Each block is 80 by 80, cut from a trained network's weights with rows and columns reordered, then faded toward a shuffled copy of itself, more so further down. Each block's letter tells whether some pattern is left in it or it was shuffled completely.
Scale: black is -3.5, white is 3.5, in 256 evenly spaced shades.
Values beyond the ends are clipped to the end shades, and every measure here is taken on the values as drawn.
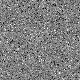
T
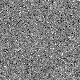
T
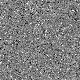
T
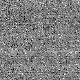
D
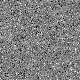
T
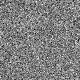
T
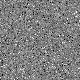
T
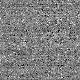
D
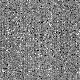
D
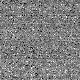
D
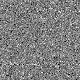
D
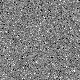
T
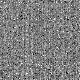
D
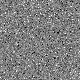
T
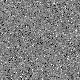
T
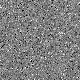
T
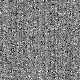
D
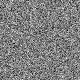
T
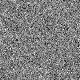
D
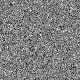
T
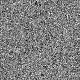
D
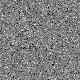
T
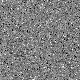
T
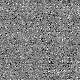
D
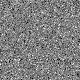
D
